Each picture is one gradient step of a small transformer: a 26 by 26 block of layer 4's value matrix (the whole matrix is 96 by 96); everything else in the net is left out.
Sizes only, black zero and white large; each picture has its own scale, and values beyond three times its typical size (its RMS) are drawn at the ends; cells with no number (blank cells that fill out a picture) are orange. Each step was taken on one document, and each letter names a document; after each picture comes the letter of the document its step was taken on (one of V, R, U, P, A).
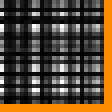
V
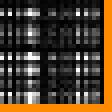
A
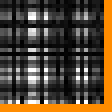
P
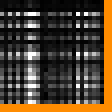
A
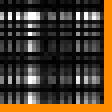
A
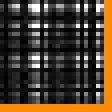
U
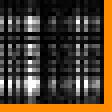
A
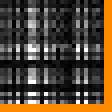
P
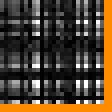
U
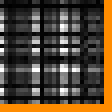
V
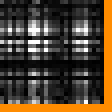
P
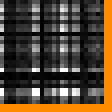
V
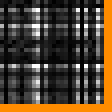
U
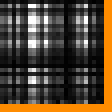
P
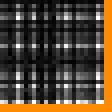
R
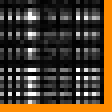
A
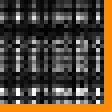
R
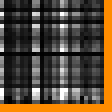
V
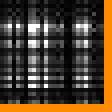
P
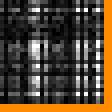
U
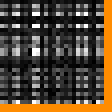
R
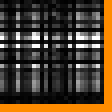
R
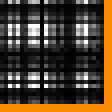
P
